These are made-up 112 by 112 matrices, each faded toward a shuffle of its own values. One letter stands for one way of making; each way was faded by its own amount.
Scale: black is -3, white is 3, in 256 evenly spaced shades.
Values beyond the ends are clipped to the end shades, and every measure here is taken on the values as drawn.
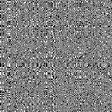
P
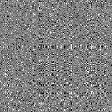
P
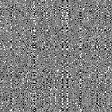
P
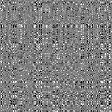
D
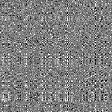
P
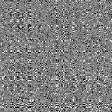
P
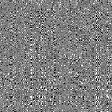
P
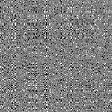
P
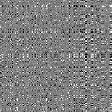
D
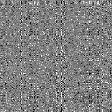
P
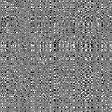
D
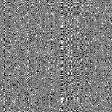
P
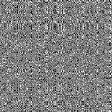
P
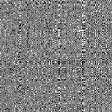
P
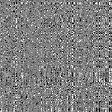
P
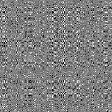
D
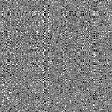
P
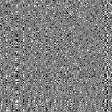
P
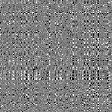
D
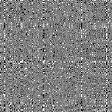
P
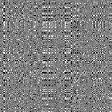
D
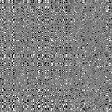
D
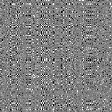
D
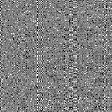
P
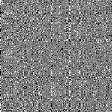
P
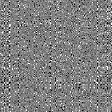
P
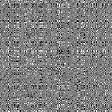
D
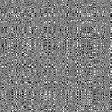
D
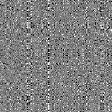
P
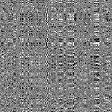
D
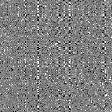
P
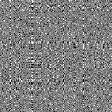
P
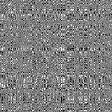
D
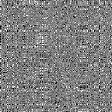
P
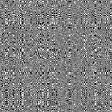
D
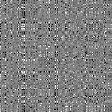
D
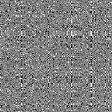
P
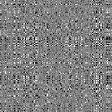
D
